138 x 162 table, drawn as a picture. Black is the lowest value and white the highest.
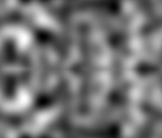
The texture varies smoothly and slowly. The histogram is bell-shaped. There is no overall slope. The top and bottom halves mirror each other. No single row or column stands out from its neighbours. There are no lone odd cells.
